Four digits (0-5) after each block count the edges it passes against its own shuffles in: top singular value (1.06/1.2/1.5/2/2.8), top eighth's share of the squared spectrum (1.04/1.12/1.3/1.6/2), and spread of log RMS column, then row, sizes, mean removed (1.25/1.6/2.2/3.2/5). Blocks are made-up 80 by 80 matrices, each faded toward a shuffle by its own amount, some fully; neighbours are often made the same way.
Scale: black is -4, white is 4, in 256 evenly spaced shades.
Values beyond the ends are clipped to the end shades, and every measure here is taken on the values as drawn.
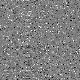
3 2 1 1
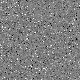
1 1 0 0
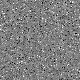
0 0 0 0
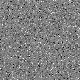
3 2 0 0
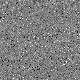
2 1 0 0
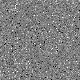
2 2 1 0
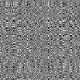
5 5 3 3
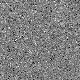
1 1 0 0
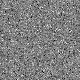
2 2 0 0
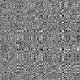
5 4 3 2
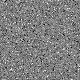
1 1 0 0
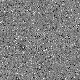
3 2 0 0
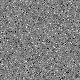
2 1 0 0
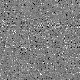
3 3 1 1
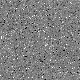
0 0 0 0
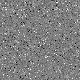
2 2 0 0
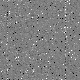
3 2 1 0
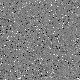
0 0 0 0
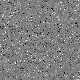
0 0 0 0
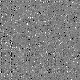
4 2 1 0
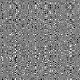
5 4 3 2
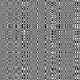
5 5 4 3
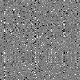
4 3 2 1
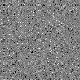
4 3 1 1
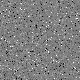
0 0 0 0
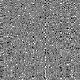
4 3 2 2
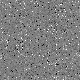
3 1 0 0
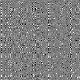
5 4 3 2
